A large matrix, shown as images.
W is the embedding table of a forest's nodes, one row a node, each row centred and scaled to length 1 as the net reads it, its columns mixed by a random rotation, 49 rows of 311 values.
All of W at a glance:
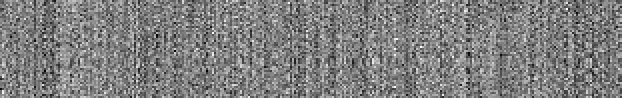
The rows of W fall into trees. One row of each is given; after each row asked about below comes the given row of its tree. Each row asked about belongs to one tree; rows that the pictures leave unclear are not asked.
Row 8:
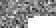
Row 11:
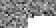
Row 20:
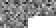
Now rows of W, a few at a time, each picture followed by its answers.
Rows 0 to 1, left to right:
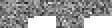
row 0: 8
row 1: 8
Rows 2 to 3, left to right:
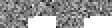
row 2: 20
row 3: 11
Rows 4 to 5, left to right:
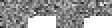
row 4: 8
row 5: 8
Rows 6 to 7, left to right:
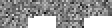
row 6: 11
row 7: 20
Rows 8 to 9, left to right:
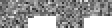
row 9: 20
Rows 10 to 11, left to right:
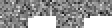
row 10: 20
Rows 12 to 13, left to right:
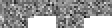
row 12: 20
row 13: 8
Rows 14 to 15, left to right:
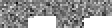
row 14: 20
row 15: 11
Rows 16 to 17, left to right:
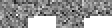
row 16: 20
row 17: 11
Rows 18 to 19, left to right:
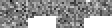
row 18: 11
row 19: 20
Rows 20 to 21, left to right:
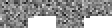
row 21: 11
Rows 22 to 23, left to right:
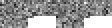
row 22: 11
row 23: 11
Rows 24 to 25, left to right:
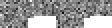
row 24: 20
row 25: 11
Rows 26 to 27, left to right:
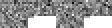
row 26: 20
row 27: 20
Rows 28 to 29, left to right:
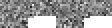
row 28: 20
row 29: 11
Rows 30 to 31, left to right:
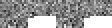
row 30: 11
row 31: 11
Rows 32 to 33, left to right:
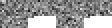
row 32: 11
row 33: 11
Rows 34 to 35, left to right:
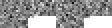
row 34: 20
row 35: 20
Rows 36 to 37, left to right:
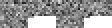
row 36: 20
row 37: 11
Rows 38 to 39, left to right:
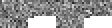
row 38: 11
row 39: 8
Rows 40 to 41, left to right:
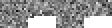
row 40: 11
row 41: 20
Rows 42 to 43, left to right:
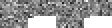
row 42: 8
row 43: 20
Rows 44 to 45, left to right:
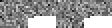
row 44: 8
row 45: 11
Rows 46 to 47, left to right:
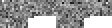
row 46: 11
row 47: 20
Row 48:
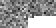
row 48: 11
